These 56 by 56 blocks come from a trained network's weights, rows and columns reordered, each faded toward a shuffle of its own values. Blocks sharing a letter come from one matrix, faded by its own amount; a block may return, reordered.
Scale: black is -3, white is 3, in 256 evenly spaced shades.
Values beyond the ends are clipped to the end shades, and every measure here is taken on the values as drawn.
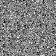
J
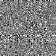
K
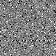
J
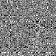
K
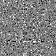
J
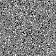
J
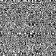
K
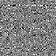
K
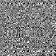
K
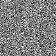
J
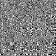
K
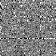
K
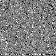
J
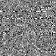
K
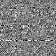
K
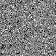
J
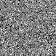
J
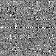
K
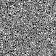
J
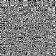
K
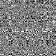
K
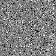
J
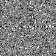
J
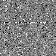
J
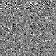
K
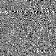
K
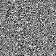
J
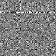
K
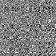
K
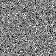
J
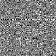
K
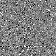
J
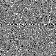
J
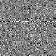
K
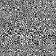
K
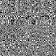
K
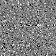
J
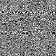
K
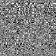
K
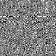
K
